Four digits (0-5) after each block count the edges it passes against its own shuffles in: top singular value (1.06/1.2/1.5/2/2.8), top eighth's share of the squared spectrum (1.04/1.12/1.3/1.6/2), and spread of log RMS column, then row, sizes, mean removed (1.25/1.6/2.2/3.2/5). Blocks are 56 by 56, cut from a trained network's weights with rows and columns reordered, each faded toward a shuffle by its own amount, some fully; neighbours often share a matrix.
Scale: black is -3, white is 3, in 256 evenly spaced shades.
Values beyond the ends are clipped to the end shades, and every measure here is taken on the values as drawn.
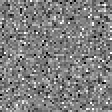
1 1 0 0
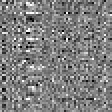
4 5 3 3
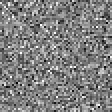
2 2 0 0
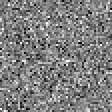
1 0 0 0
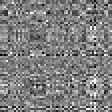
4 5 2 3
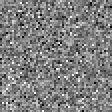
1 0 0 0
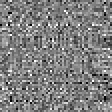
3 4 1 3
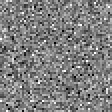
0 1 0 0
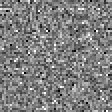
2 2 0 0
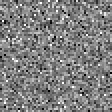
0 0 0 0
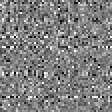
4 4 1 3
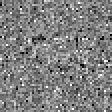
2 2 0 1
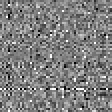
4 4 1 2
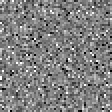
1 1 0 0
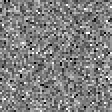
1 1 0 0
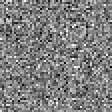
3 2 0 0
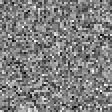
3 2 0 0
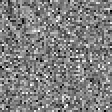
0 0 0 0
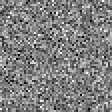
1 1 0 0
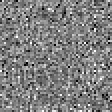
3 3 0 1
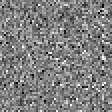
3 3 1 1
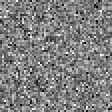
0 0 0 0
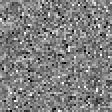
0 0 0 0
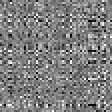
4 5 3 3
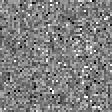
1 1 1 0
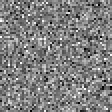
0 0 0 0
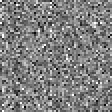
3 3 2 1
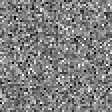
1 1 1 0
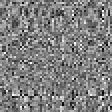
4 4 3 2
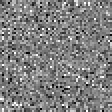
3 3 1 1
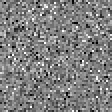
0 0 0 0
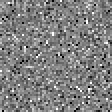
1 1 0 0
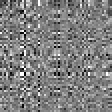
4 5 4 3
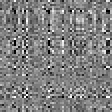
4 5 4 3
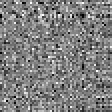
4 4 2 2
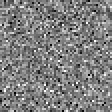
1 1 0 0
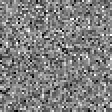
2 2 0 0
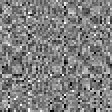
4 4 2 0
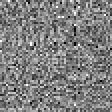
4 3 1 0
